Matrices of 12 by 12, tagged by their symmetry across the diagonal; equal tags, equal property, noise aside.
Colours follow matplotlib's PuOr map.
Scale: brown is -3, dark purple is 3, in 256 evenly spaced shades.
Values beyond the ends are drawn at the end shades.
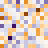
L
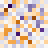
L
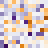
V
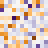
V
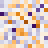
V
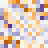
L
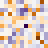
V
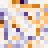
L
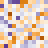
V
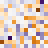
L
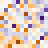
L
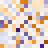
L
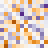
L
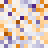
L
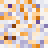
V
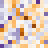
V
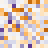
L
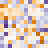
V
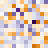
V
